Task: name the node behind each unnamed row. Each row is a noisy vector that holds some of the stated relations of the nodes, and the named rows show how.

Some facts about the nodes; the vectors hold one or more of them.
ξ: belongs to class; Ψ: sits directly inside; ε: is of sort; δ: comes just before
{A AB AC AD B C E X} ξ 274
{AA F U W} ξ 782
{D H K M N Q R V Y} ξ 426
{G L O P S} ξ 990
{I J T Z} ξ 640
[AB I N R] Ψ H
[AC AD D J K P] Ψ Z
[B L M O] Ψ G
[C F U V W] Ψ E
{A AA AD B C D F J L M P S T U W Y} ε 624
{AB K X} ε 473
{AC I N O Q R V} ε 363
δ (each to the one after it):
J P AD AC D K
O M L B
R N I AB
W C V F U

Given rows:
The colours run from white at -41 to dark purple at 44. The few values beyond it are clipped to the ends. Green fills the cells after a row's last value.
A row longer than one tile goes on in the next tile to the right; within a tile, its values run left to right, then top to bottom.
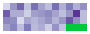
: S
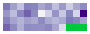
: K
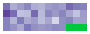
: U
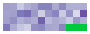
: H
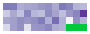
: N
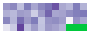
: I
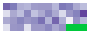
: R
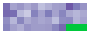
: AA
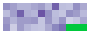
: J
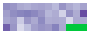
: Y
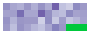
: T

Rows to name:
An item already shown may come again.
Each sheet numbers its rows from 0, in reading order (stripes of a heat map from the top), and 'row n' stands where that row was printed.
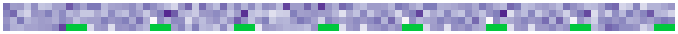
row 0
W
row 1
N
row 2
S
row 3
O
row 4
R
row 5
N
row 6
R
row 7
AC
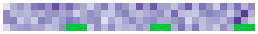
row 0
G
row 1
P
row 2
L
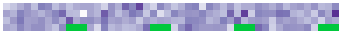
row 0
E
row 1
Z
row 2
B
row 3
D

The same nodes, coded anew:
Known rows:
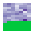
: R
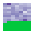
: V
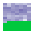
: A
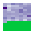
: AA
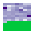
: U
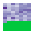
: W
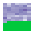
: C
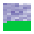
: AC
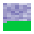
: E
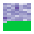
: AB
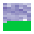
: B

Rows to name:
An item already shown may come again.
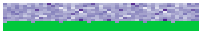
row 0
E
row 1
J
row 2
O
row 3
N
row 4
J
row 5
O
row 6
P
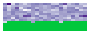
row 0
K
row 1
I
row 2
D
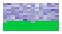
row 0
H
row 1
P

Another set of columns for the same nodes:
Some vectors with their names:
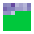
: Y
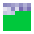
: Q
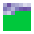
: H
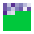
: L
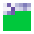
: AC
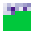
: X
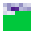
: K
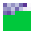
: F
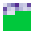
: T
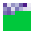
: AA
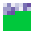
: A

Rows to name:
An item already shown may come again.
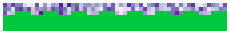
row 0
G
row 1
E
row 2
P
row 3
R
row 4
I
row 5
T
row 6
W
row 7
J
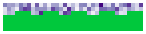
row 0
R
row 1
E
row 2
B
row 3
Z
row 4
T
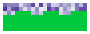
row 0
D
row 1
O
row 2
R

